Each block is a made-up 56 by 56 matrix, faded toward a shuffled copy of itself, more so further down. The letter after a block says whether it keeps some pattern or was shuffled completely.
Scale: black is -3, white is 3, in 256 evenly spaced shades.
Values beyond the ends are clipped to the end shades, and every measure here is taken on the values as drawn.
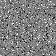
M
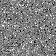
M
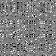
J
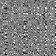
J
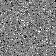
M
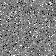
M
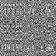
J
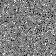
M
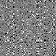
J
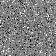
M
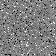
M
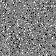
M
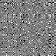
J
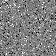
M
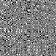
J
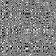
J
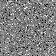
M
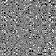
J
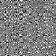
J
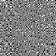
J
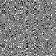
J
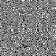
J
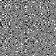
J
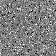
M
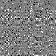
J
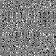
J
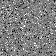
M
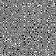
J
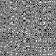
J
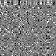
J
